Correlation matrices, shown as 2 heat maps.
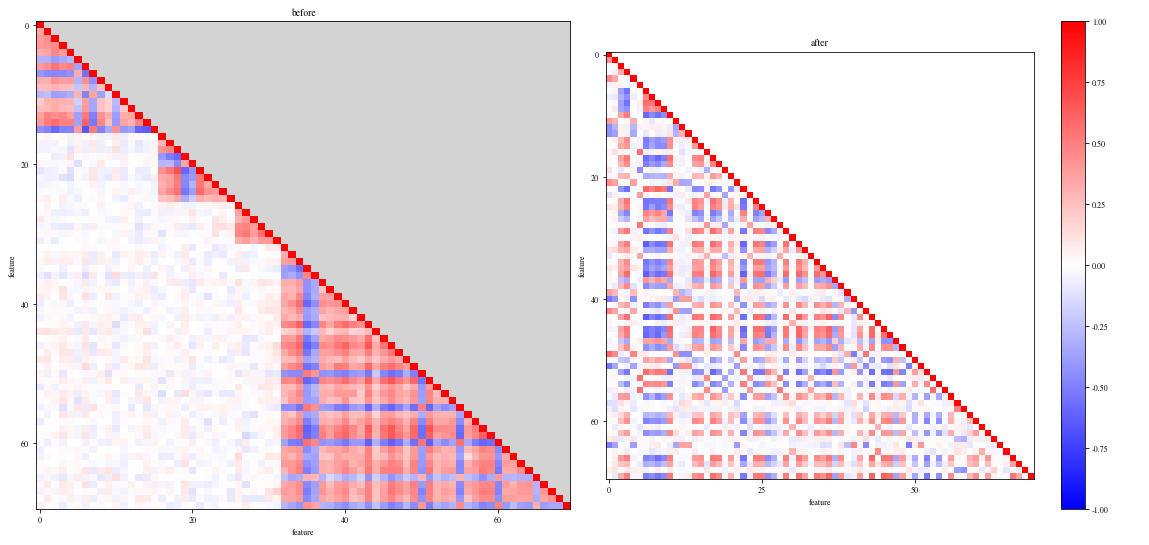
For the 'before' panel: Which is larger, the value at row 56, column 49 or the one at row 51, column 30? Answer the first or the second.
the first
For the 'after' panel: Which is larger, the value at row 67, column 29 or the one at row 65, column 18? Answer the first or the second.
the first
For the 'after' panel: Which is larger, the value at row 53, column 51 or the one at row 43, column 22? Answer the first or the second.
the first
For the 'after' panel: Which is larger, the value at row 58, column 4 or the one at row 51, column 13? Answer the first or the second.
the second
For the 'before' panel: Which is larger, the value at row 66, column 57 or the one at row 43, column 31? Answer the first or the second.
the first
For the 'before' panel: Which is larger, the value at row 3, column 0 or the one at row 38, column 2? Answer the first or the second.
the first
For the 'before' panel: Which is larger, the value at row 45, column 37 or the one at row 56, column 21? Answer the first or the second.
the first
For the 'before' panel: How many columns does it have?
70
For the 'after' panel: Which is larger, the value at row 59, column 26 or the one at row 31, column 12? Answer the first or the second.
the second
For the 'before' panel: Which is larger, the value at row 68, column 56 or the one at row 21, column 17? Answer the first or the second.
the second
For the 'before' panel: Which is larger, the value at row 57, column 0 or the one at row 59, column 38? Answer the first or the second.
the second
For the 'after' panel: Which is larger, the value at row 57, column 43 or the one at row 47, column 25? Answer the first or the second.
the first
